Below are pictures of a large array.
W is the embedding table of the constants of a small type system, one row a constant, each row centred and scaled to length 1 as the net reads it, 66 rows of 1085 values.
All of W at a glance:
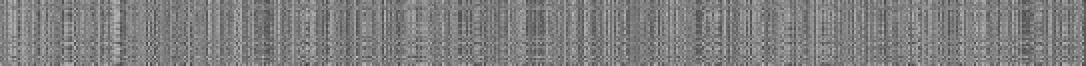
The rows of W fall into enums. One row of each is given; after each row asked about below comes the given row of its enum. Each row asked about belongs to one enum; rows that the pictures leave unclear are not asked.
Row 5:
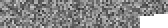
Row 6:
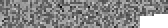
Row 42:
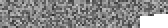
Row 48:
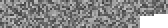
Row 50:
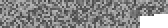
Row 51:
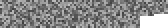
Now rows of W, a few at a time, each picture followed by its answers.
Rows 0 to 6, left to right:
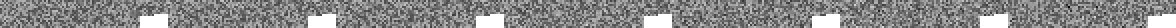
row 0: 50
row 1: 51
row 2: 51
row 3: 48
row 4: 42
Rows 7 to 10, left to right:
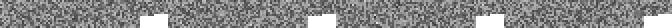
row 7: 51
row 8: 48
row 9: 6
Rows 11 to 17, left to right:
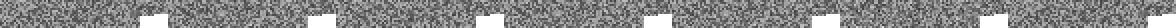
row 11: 50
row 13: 51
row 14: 48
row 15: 48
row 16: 5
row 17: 50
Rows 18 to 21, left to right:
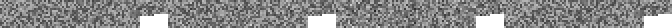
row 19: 48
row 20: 5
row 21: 50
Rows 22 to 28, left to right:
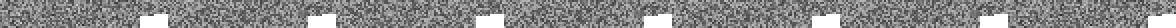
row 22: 42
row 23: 50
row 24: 48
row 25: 50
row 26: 51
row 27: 50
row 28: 42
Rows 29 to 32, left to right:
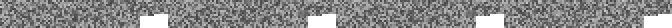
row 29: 51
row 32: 48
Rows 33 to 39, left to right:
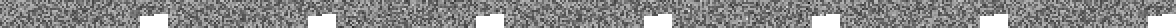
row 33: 50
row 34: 51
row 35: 42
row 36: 51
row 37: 6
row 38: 48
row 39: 50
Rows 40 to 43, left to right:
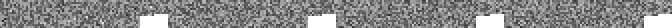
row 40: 6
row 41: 48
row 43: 42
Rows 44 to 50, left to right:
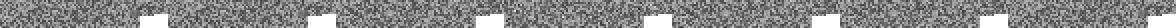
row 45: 50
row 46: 48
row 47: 6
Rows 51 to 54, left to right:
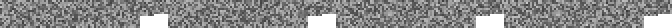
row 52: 50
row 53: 48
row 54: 48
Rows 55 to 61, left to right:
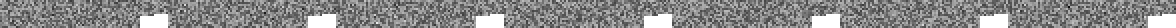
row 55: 42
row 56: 6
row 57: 6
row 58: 51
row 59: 50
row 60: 48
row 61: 6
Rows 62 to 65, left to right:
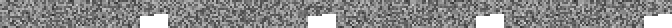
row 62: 42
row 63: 50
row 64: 42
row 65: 42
